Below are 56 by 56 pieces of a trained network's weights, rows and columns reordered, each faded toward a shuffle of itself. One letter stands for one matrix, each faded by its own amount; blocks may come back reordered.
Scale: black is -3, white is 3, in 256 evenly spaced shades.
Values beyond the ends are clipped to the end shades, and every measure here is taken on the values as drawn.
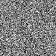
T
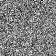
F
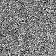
F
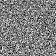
F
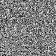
T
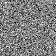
F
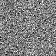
T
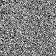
T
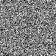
F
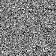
F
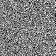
T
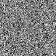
T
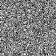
T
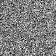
F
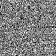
T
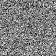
F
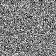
F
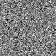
T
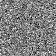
T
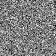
F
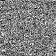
T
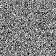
T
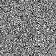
T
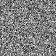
F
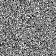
T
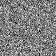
F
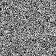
F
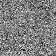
T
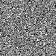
F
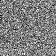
F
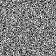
T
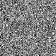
T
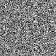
T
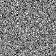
T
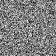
F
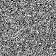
F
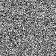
F
